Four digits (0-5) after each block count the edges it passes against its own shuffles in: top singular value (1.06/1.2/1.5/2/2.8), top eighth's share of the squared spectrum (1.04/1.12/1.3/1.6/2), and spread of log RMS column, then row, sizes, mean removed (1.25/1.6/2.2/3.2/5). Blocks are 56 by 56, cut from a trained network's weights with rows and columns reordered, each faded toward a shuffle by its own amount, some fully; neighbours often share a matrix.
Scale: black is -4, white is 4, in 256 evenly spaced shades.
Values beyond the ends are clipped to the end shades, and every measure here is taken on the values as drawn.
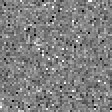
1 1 0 0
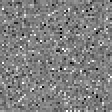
0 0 0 0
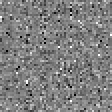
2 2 2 0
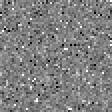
0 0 0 0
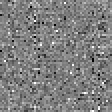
2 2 2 0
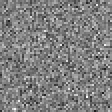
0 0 0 0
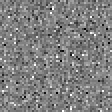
0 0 0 0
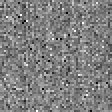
2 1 0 0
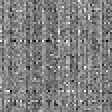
4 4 1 3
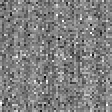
3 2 0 1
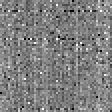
3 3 0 2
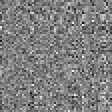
4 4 3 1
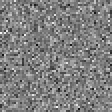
1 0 0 0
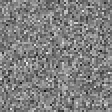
0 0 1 0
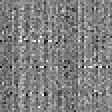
4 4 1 2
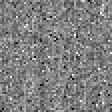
1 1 0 0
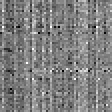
4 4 2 3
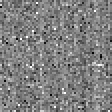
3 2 0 1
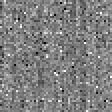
2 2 0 1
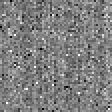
2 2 0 1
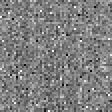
2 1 0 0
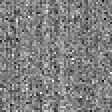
3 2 0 1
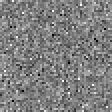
1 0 0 0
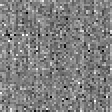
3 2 0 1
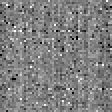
3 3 0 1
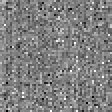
2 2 0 1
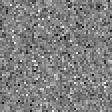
0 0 0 0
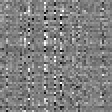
3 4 4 0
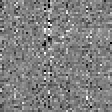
2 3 3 0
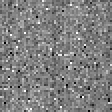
2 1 0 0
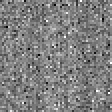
2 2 0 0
